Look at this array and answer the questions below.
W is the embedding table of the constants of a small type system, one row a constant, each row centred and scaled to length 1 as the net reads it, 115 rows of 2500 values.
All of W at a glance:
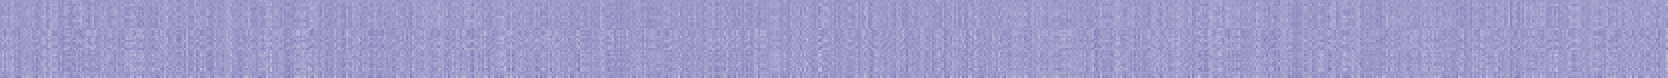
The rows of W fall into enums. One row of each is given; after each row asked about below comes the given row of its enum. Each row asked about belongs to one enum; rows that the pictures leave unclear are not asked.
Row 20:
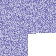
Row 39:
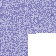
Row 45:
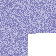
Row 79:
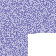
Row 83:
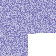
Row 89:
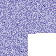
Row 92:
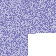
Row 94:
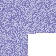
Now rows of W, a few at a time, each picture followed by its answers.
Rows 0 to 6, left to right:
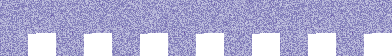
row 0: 39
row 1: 79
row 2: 45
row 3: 79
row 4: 92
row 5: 39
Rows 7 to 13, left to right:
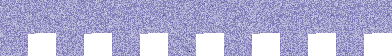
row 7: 83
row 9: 39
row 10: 89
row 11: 94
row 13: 39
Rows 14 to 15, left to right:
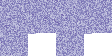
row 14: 83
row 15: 92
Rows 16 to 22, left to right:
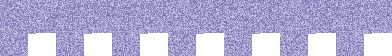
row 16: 45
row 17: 39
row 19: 92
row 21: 92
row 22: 39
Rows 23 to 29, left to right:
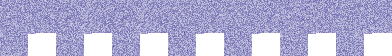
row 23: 83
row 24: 94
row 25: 94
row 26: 79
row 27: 79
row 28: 20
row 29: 39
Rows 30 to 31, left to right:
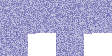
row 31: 39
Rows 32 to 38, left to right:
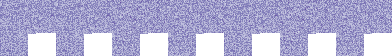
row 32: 39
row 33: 39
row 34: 20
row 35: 83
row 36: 39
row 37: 20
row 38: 83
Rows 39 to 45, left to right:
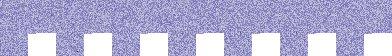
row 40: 89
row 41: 94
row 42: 92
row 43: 79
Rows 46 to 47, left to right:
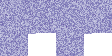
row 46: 92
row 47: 45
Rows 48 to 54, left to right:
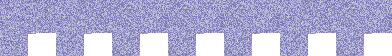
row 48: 20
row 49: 92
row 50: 45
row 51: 45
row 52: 45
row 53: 92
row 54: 45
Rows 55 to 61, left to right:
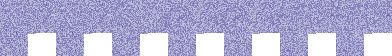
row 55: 79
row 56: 79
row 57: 45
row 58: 94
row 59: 94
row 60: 39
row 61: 39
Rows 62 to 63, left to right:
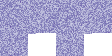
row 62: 45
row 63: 94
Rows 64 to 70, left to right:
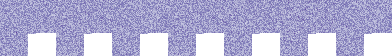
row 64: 79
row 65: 83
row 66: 45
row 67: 83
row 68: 92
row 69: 20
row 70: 45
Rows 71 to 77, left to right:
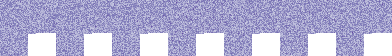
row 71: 45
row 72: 39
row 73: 39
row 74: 20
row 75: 92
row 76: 83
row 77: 79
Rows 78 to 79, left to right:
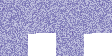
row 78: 94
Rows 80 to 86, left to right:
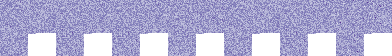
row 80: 45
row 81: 79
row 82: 79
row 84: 45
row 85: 79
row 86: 89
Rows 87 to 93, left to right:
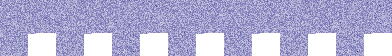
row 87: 83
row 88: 92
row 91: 79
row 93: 89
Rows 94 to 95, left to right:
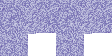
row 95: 94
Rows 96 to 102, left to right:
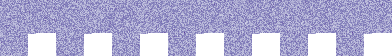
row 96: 83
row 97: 45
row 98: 94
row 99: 79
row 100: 92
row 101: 92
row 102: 79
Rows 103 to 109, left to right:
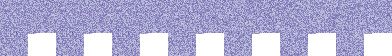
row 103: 79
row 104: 79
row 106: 83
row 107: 92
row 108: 45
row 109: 39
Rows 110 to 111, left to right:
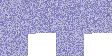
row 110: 92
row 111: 39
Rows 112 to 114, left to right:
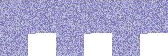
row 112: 92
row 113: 83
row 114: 92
